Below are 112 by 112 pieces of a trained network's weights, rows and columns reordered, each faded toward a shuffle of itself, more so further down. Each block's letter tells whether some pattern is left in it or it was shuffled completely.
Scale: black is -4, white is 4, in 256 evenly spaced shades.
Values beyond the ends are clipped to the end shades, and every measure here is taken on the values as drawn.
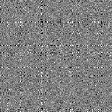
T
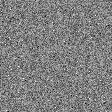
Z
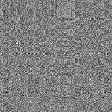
T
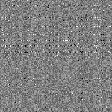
T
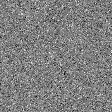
Z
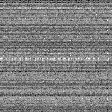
T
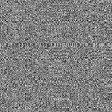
T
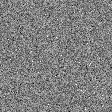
Z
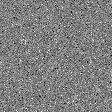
Z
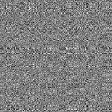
T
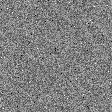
Z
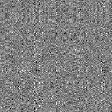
T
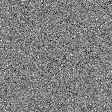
Z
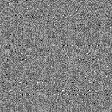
T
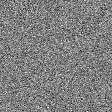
Z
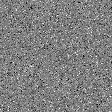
Z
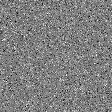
Z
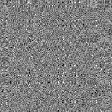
T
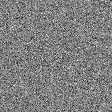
Z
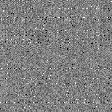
T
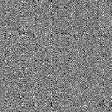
T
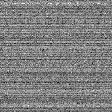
T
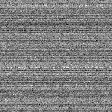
T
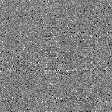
T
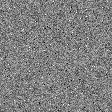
Z
